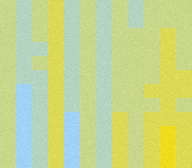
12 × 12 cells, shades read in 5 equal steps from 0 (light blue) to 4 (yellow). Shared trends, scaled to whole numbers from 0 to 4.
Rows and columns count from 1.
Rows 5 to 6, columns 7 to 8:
1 2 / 1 2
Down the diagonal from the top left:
2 1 2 3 1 2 1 2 2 3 4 3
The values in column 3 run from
1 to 2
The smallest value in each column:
2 0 1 3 0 2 1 2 1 2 2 2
